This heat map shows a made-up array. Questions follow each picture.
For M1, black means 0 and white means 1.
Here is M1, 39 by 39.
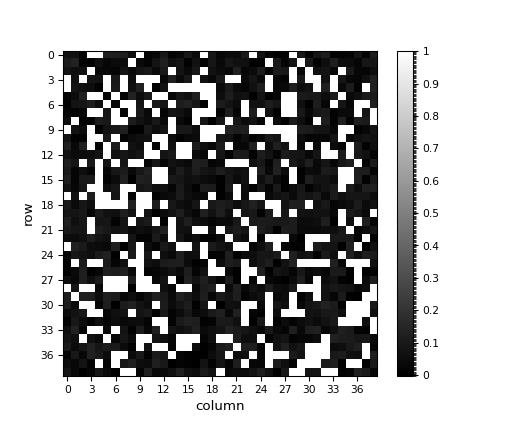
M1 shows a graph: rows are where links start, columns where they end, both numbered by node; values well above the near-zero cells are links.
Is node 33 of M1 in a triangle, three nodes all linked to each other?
no
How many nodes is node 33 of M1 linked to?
5
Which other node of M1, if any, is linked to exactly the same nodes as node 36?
node 22
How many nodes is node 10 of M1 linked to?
10
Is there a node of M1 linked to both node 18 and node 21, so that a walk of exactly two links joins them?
yes
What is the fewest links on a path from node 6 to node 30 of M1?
2
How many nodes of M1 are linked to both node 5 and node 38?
1
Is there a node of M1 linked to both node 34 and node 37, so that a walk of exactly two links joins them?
no
